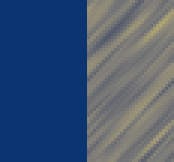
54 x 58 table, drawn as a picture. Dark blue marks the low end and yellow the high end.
The table splits into one row of 2 panels. Panel 1,1: very low, flat. Panel 1,2: middling, slanting up to the right.
